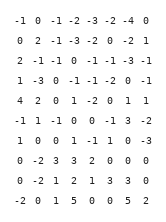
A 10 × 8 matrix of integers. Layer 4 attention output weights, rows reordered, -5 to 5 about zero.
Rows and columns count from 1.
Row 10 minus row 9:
-2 2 0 3 -1 -3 2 2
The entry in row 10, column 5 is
0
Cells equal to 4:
1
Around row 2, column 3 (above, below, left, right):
-1 -1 2 -3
